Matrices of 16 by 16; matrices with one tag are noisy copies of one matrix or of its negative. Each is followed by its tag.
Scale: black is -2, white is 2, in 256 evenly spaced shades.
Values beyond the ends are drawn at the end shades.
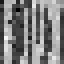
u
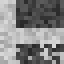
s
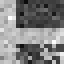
s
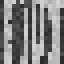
u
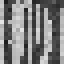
u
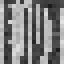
u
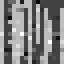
u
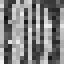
u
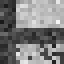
s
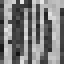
u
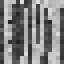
u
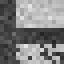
s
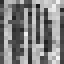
u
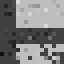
s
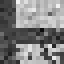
s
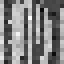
u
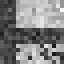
s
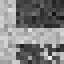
s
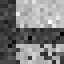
s
